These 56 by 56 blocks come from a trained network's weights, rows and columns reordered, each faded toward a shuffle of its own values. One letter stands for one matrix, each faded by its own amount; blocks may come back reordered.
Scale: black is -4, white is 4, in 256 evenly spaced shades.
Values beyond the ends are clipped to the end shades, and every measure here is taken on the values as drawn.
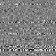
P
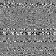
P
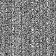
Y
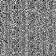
Y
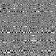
P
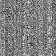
Y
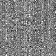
Y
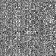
Y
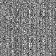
Y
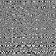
P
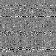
P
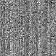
Y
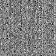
Y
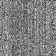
Y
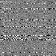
P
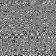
P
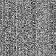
Y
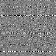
P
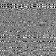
P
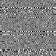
P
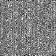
Y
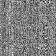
Y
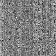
Y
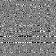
P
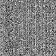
Y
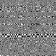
P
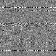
P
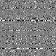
P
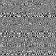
P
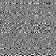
P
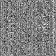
Y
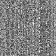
Y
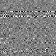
P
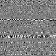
P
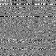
P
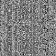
Y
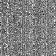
Y
